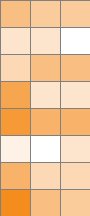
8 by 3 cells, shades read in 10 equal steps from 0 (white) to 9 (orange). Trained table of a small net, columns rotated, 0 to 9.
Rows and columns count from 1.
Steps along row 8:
down down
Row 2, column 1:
2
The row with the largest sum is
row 5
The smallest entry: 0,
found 2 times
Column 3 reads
4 0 5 2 6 2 3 4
